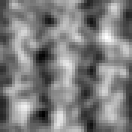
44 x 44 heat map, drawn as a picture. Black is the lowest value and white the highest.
Average level on the scale: 50%. Stripes: upright, repeating 3 times. Lone odd cells: none.
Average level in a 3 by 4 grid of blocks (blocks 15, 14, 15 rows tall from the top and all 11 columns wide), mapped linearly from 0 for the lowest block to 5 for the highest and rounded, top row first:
3224
3015
4204
